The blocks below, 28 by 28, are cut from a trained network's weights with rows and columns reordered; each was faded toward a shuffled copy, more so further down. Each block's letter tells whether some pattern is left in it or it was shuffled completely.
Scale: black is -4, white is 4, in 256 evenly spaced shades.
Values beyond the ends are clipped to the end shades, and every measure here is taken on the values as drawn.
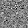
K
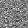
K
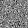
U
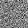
K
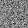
U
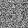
U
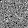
U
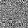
K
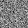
U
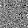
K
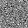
U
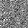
K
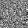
K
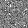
U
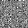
K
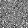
K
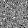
K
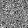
K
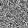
U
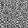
K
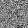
K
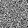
U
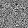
K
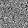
U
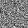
K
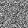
K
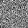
K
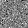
U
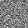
K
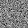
U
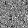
K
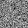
U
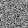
U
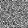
K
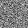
U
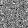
U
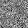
U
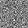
K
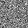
U
